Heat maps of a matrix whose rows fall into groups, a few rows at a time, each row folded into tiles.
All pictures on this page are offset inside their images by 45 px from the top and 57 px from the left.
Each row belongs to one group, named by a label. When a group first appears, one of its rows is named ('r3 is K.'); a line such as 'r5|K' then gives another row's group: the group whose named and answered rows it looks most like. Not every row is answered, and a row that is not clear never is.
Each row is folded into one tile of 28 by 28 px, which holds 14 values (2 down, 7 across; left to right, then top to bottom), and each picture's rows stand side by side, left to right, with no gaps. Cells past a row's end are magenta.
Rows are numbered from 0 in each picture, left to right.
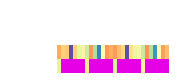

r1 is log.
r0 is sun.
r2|sun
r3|log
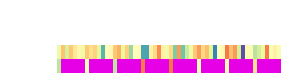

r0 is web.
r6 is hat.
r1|hat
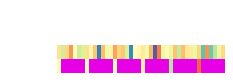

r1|sun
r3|sun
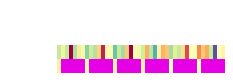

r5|hat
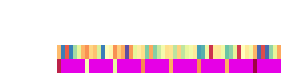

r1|hat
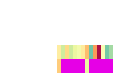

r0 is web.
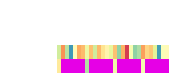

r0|log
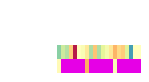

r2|hat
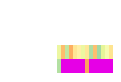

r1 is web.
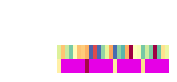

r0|log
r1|web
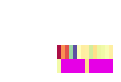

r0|hat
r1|web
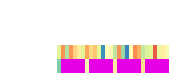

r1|hat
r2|log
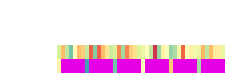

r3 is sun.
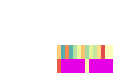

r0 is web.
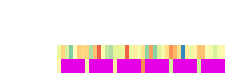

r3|web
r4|sun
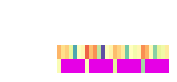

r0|hat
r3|sun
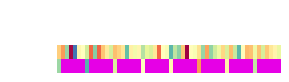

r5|web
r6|log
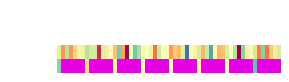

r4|hat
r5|log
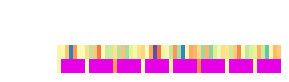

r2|web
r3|sun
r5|web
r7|log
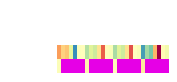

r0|hat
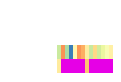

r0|log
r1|web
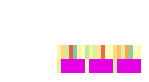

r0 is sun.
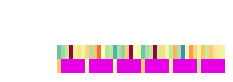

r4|log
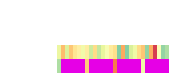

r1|web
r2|web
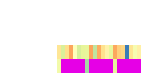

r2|sun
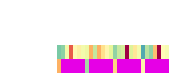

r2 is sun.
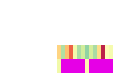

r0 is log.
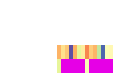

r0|sun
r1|hat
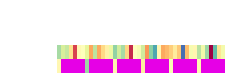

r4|sun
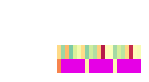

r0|web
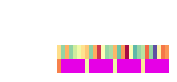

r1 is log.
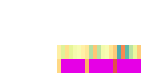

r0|web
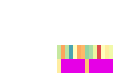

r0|log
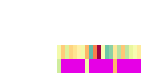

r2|web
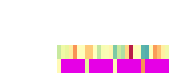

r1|sun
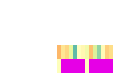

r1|log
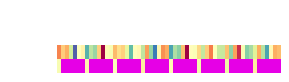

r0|hat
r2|hat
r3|log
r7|log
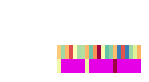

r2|web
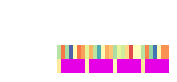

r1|log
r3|log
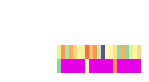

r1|hat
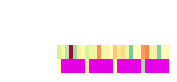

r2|hat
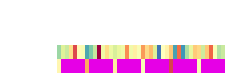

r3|hat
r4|web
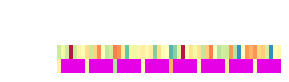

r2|sun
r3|sun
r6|log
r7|hat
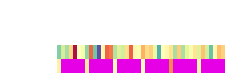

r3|hat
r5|log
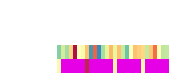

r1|web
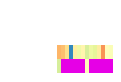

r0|sun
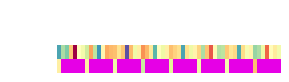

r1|log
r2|sun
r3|sun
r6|sun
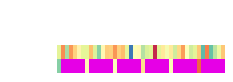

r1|log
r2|hat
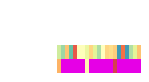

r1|log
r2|web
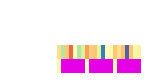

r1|hat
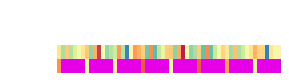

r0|web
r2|log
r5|web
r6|web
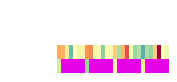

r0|sun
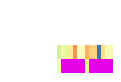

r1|sun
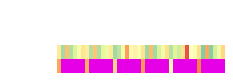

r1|web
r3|web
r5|web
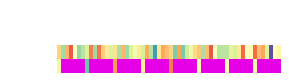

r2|web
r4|web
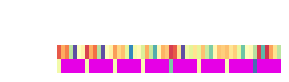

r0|hat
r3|log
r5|log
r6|hat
